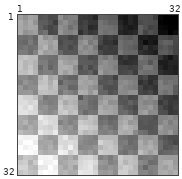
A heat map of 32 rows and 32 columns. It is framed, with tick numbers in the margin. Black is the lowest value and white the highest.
Ninth with the lowest average: top right. Slope: up to the bottom left. Mirror symmetry: none. Lone odd cells: none. Grain: checkered. Average level on the scale: 50%. Ninth with the highest average: bottom left.
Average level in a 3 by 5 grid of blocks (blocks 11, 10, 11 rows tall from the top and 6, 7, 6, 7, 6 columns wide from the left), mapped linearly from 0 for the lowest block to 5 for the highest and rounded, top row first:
32110 | 43321 | 54433
